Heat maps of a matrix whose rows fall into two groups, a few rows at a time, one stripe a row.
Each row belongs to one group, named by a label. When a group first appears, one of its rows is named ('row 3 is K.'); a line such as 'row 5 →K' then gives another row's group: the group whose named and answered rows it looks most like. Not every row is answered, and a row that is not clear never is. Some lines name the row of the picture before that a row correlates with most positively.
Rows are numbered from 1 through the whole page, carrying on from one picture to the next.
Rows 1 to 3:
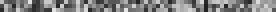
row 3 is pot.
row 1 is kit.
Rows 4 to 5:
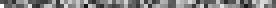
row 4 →pot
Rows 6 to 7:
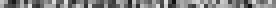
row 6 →kit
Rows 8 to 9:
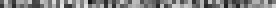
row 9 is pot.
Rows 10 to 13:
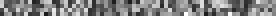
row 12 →pot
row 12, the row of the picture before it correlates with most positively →8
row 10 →kit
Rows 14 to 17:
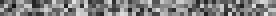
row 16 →kit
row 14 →pot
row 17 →pot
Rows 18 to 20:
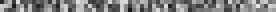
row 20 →kit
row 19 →kit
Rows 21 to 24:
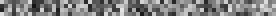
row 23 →pot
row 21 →kit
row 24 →kit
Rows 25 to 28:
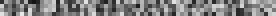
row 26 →kit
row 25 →pot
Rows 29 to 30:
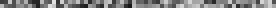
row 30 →kit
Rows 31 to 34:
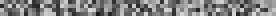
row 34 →kit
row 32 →pot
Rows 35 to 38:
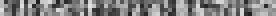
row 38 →kit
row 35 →kit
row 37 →kit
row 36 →kit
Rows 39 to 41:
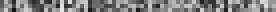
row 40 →pot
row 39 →pot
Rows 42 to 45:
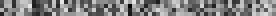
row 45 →pot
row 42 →pot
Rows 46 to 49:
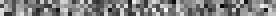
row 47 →pot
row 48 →kit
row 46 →kit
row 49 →kit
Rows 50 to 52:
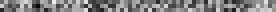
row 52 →pot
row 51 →kit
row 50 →pot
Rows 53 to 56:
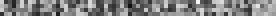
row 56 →pot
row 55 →kit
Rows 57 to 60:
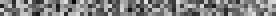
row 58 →pot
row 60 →pot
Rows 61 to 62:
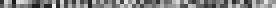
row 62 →pot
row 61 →pot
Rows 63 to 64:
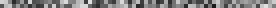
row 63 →kit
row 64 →pot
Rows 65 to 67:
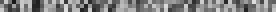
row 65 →pot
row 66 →kit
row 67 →kit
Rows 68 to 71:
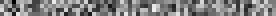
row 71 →pot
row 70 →kit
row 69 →kit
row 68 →pot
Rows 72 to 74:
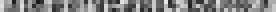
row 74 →kit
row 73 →kit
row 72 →kit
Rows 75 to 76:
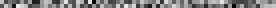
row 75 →kit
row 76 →pot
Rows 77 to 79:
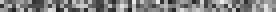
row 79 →kit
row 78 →pot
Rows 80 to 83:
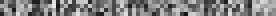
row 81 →kit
